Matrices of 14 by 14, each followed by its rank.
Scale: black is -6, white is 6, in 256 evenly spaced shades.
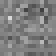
three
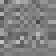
three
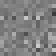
three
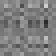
two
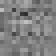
three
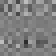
two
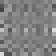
two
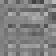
two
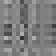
two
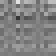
two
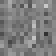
three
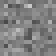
three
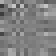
two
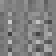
two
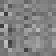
three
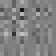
two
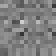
three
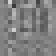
three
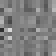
two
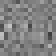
three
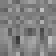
two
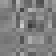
two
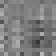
three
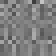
two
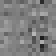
three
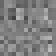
three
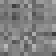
three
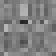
two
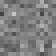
three
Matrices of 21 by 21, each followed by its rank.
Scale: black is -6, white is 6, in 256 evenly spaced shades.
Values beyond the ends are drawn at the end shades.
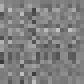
three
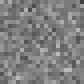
full rank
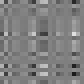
one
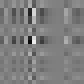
one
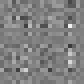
three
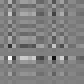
one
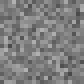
full rank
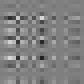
one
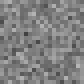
full rank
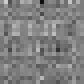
three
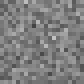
full rank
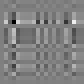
one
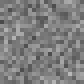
full rank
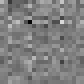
three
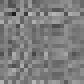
three
